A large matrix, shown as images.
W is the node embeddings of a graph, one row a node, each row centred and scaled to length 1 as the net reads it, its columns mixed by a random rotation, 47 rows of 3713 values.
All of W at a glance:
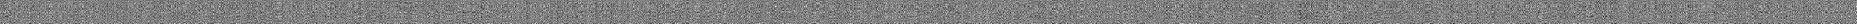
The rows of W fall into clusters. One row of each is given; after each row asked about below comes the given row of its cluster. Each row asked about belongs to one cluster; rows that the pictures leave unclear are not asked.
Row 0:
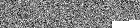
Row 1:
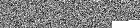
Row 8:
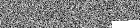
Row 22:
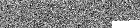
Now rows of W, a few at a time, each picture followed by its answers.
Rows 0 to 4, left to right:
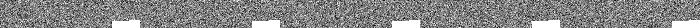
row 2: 22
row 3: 8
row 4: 1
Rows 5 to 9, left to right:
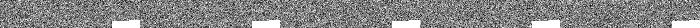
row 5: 0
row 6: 0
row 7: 1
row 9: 22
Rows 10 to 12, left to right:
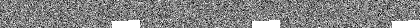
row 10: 8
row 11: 0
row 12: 8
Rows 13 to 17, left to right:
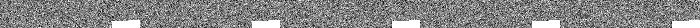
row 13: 8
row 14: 8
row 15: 0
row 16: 1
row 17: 0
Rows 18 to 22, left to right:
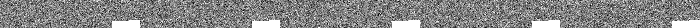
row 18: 1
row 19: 0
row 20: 8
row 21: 8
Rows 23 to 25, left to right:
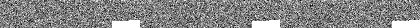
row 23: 1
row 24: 22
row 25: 22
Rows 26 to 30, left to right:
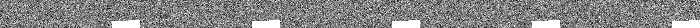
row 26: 8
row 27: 0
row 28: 1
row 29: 8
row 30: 0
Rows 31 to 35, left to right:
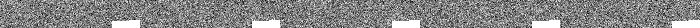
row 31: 22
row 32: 0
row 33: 0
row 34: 0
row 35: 8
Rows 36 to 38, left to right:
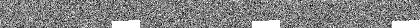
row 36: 8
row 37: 1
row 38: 22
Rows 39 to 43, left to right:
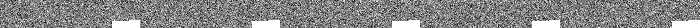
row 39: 0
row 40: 8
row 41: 1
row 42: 22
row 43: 8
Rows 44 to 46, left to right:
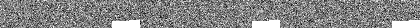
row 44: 22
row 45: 0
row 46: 1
